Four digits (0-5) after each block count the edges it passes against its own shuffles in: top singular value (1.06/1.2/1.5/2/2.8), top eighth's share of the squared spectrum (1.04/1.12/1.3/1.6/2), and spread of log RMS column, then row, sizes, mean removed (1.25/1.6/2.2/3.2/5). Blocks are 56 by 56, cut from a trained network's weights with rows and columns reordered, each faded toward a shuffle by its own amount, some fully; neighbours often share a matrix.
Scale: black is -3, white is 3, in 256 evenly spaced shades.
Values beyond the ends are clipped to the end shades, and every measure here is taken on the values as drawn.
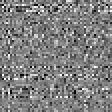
3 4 1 4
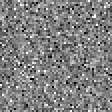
0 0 0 0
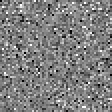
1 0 0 0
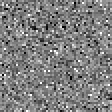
0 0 0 0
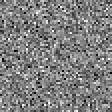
2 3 0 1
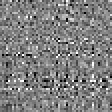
3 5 2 3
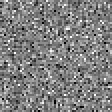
0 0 0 0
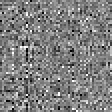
3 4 3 2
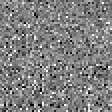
3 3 1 2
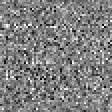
2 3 0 2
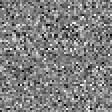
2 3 0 2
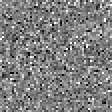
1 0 0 0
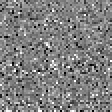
2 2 0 2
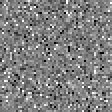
1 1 0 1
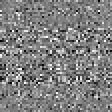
4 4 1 4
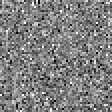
1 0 0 0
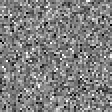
0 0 0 0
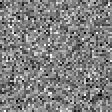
2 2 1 0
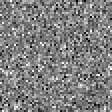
0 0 0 0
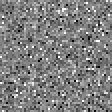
2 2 0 0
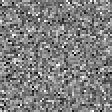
2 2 0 1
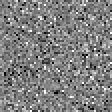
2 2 1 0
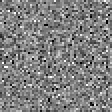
2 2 1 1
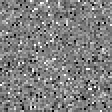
0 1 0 0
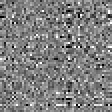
3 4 2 3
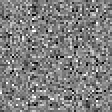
3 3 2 2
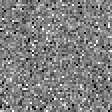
1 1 0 0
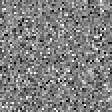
1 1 0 0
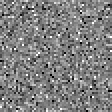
1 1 0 0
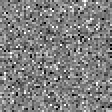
0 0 0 0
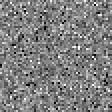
1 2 0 0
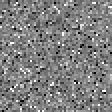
1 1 0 0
